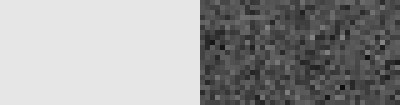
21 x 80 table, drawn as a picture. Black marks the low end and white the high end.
The table splits into one row of 2 panels. Panel 1,1: very high, flat. Panel 1,2: low, fine-grained.
